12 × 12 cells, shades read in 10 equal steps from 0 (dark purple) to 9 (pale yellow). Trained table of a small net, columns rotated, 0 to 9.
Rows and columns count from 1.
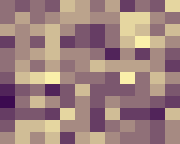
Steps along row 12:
up down up down up up down down same down up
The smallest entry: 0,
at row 9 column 1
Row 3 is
6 5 6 7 5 3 2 4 8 7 4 7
